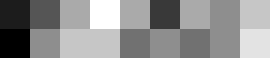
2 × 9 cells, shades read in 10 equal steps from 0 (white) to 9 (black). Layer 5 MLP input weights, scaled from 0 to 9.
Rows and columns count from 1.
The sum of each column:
17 10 5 2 8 11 8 8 3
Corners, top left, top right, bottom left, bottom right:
8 2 9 1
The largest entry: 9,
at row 2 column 1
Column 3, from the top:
3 2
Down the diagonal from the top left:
8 4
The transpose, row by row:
8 9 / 6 4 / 3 2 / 0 2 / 3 5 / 7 4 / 3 5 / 4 4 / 2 1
